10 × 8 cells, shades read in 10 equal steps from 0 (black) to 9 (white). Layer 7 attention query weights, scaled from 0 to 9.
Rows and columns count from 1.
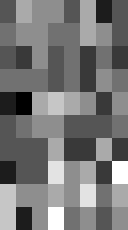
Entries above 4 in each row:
4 4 1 1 5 2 2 4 7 5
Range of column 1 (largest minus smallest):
6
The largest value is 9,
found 2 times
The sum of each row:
32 36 25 30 32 30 27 37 46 39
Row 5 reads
1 0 6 7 6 5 2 5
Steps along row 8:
up same up down up down up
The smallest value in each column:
1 0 3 3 2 2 1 2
